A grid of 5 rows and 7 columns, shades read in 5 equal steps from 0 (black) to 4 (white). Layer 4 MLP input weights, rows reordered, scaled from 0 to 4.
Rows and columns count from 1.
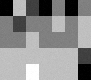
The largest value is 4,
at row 5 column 3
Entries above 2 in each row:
1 2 2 6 6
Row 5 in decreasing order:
4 3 3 3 3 3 0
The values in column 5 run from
2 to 3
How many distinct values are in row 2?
3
